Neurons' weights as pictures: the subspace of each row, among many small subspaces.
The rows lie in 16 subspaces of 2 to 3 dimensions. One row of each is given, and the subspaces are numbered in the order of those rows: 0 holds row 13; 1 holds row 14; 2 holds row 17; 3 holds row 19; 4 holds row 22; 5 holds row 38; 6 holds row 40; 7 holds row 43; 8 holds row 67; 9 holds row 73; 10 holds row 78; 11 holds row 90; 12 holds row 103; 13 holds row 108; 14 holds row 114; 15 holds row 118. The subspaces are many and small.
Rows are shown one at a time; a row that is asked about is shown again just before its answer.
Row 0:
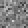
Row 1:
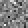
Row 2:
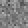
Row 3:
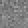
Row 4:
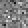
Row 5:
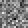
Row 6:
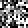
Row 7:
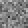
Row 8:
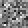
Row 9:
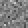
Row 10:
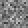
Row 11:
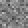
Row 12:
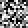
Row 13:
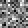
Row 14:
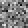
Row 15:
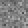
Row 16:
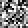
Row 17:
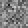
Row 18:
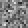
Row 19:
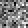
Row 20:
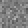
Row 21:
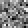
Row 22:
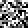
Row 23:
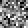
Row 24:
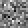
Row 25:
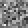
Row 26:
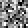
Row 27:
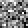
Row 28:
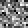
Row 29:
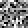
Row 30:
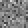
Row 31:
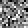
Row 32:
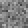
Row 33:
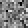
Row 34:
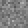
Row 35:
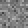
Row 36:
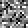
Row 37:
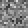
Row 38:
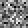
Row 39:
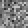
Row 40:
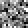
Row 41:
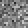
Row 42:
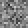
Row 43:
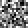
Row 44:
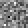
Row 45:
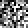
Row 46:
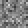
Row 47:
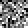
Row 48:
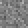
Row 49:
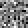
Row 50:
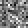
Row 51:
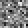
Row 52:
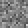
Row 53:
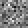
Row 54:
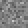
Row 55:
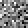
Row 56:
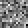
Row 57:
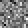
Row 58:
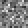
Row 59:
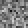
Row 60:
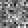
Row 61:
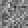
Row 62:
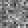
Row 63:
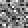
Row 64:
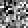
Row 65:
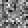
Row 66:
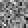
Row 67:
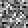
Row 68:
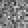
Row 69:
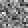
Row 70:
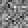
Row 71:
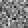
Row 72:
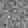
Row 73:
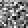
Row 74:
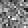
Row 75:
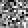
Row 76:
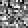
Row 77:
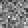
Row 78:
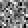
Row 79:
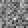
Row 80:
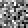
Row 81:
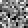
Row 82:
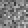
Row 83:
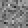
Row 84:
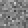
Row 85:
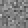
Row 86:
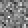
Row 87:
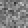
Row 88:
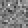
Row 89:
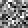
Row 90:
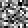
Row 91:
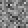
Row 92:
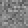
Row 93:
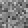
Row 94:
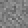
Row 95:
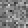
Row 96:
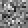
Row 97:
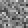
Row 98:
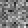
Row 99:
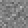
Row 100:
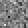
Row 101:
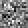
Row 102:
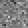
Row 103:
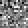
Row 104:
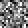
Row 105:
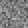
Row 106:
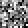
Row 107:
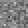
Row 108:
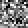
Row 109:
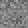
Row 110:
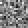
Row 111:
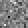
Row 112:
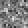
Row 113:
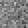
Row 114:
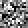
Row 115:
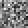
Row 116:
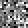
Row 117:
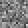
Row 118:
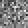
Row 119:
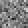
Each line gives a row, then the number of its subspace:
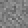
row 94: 12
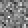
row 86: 10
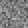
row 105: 7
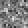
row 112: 6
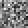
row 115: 9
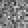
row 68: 15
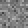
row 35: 0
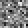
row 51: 11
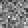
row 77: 1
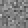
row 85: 12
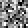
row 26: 2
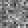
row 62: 15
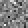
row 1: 11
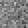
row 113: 3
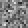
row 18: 14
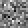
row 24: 14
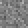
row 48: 12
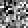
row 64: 9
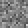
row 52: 8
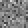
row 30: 10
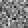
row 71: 7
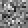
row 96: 14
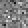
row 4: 14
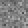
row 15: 4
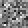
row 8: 8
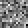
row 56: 8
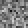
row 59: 7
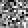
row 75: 2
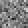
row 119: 6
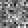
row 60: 15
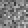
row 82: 15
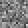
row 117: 8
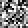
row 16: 2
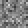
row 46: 3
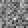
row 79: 0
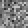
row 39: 9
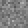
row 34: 7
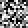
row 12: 5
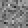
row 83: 11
